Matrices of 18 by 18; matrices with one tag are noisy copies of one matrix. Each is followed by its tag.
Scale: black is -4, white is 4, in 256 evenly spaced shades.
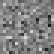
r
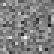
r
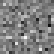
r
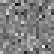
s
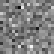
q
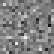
r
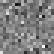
s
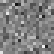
s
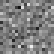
q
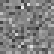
q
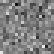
s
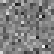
s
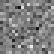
q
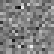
q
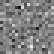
q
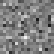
r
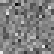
s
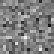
r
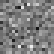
q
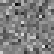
s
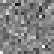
s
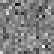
s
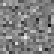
r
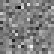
q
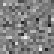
r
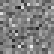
q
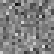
s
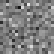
q
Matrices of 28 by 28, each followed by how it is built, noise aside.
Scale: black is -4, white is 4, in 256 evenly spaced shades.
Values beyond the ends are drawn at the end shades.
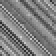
Toeplitz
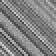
Toeplitz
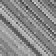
Toeplitz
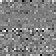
uneven rows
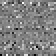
uneven rows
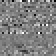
uneven rows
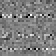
uneven rows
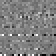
uneven rows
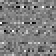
uneven rows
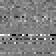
uneven rows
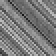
Toeplitz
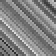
Toeplitz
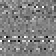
uneven rows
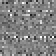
uneven rows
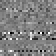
uneven rows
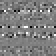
uneven rows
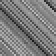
Toeplitz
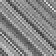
Toeplitz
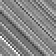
Toeplitz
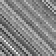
Toeplitz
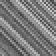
Toeplitz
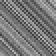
Toeplitz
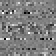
uneven rows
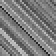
Toeplitz
